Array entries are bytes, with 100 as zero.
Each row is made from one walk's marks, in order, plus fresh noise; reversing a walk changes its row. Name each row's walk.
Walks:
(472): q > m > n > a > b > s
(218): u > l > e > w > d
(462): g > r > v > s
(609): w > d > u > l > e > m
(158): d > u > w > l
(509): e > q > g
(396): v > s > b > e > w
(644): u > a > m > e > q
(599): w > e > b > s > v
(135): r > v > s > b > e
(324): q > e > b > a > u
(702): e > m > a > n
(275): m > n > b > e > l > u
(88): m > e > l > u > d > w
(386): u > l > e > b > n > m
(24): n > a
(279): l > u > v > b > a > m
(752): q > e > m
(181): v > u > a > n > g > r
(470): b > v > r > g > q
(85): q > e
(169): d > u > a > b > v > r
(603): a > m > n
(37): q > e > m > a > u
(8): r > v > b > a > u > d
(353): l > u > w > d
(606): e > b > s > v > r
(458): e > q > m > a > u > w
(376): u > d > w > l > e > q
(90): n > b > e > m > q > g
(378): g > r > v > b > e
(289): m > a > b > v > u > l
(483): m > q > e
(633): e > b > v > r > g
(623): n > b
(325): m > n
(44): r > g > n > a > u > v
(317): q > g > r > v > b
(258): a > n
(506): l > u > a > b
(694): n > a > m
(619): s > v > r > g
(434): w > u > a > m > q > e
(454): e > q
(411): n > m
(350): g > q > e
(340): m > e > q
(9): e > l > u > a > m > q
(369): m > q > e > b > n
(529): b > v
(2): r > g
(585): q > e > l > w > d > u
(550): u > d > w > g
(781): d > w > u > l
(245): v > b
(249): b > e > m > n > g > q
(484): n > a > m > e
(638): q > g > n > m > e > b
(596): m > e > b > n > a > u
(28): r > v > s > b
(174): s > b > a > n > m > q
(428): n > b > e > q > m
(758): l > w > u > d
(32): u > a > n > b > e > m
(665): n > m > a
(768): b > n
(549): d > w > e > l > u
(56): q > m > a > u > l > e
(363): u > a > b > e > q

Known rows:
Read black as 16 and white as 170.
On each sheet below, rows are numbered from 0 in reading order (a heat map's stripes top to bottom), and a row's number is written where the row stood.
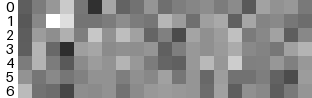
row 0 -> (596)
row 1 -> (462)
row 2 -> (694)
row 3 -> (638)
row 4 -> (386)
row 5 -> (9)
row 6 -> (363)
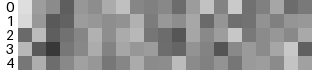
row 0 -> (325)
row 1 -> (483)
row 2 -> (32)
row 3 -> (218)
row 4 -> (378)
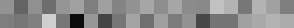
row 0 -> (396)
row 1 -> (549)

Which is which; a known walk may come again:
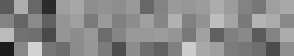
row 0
(638)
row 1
(396)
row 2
(363)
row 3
(472)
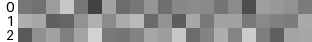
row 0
(596)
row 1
(752)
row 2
(317)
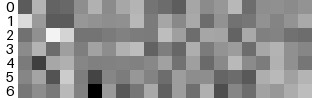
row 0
(32)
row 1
(483)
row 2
(462)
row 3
(484)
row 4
(458)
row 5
(56)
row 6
(275)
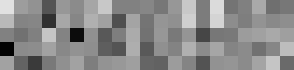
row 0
(325)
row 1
(768)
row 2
(549)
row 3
(506)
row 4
(218)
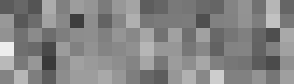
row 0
(8)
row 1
(585)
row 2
(9)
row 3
(454)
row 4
(174)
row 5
(386)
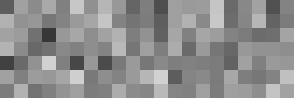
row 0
(694)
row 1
(603)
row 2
(428)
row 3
(434)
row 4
(324)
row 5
(529)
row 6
(378)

